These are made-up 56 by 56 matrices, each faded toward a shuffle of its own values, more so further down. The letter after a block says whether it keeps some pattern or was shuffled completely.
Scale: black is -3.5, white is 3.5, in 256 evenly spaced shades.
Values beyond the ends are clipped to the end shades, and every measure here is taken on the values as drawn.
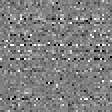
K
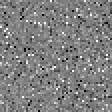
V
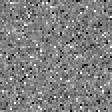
V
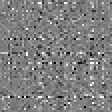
K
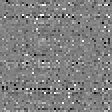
K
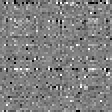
K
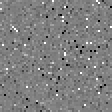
V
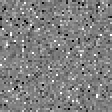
V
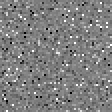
V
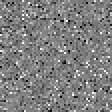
V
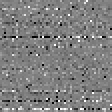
K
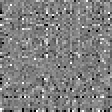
K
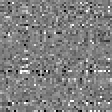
K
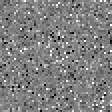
V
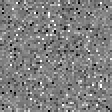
V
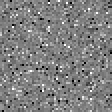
V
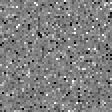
V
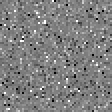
V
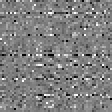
K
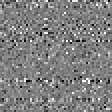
K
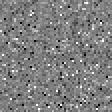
V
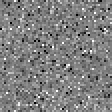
V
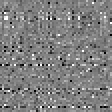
K
